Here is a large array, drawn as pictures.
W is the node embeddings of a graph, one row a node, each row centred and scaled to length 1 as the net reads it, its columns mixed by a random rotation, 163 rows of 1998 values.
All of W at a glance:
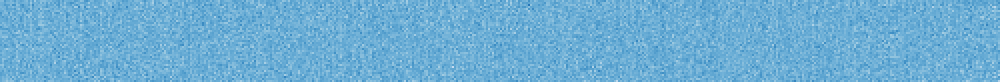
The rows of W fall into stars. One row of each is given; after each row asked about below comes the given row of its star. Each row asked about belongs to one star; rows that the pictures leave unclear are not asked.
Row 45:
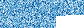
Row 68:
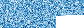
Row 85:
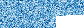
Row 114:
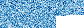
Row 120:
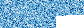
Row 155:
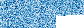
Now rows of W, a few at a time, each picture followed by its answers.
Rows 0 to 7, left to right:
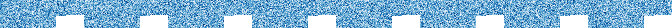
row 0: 120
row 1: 45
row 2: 114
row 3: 114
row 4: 120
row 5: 45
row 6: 120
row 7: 155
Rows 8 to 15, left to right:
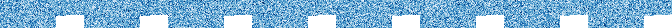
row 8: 120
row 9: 120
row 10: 114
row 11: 114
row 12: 155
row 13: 45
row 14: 155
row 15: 155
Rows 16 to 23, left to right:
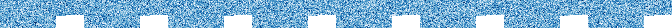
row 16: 120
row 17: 114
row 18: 114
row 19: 155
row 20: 155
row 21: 85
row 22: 68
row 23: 85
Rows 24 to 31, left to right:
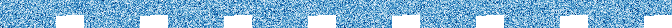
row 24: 85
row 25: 120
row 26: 120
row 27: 68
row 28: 155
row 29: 120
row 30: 68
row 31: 120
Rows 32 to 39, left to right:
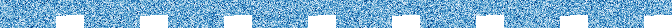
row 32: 85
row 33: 85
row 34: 85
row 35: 45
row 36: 85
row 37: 155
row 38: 120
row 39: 114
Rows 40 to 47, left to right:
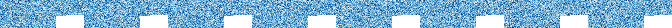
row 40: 85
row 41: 114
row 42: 120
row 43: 45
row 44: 68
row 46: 155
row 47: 45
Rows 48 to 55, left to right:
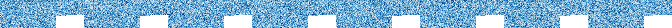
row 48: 85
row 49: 45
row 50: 45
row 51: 45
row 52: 45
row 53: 114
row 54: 85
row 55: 68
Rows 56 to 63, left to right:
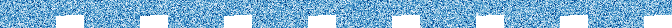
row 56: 114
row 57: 120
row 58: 120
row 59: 114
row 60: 68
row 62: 120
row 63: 85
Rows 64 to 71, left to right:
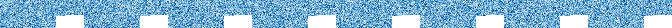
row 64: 45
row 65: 155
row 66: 155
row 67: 85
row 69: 114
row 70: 114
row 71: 45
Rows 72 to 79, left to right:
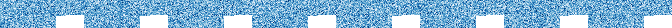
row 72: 68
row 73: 45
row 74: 114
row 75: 45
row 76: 85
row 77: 155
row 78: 68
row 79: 45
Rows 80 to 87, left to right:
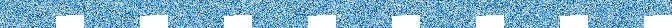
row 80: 85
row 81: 85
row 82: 114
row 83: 45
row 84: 68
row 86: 114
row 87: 68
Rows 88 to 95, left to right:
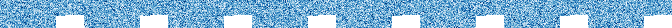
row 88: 114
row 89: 155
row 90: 114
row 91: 114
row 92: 120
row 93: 120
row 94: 120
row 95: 155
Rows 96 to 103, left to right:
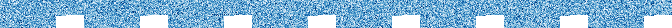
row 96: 68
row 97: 68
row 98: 45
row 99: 45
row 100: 68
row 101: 45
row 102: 120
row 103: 114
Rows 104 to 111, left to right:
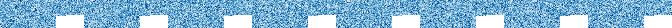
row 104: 155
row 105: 45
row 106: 114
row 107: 120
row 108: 68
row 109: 85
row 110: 120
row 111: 114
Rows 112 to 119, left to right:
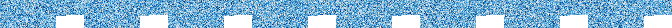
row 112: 120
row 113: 155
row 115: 45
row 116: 45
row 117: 114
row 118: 68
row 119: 85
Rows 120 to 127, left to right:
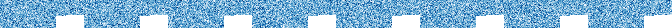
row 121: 114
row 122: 155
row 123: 155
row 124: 120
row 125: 120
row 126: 155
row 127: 155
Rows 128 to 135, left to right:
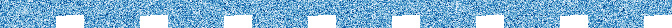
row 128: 120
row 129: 85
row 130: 85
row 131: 45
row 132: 155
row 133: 85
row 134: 85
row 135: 155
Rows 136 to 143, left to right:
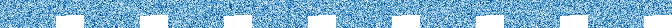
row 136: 114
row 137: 85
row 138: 45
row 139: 120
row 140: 45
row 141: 120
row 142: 120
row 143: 68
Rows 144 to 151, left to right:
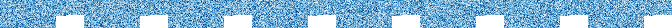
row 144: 155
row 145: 120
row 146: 114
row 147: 45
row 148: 68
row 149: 120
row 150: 120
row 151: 114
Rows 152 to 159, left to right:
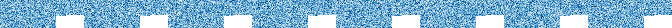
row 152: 155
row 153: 155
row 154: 68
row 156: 68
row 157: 45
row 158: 85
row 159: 114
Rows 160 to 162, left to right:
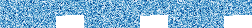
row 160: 68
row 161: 155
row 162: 68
